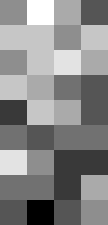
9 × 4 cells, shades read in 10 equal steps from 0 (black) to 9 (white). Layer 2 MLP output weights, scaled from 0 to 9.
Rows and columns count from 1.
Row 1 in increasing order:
3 5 6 9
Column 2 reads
9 7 7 6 7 3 5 4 0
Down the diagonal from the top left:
5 7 8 3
